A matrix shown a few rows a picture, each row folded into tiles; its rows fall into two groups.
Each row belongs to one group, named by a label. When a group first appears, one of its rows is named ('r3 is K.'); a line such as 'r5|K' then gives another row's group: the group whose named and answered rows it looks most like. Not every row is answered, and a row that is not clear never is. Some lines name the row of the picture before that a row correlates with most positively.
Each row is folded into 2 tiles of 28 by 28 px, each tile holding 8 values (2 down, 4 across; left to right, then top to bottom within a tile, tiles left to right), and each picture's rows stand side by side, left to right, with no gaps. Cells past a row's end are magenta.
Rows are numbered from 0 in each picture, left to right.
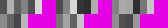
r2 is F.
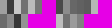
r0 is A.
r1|F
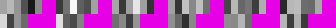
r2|A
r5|F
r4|F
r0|F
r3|A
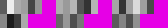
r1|F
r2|A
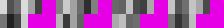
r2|F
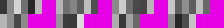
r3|A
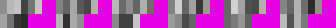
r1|F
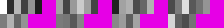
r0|A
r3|F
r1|A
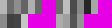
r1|F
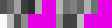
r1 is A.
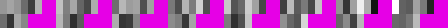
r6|A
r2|F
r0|F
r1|F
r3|A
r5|F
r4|A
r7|A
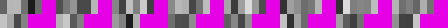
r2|A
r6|F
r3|F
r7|A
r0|F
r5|F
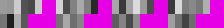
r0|F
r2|A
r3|F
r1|A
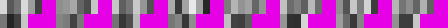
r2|A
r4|F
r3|A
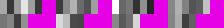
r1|F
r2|A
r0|A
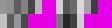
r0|F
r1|A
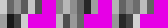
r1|F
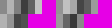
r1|F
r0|F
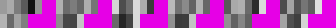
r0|F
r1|A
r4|F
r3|A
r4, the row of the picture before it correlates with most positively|0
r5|F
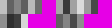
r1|A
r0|A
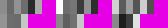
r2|A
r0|F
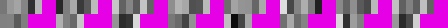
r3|F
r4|F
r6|F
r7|A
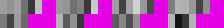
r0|F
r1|F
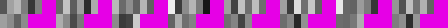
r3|A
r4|A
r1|F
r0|F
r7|A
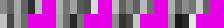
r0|F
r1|F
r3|A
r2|A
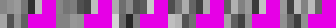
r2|F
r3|F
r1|F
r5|A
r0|F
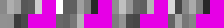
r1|A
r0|F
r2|F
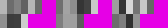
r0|A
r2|A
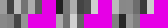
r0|A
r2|F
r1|F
